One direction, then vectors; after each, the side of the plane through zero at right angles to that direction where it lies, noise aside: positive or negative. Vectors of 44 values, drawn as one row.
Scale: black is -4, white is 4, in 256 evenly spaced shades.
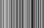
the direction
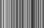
positive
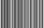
negative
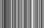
negative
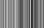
positive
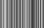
positive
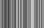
negative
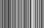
negative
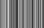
positive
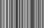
positive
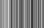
positive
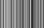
positive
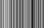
positive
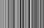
positive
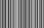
negative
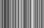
negative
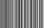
negative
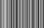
positive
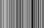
positive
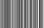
negative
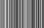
positive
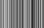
positive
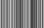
positive
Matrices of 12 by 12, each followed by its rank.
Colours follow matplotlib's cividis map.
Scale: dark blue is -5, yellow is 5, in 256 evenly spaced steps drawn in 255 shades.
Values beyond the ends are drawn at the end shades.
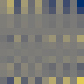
one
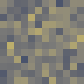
full rank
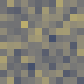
full rank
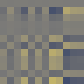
one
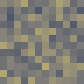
full rank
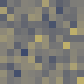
full rank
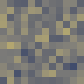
full rank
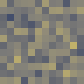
full rank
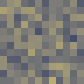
full rank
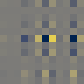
one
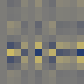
one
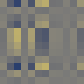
one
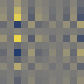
one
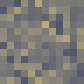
full rank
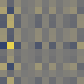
one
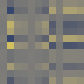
one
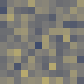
full rank
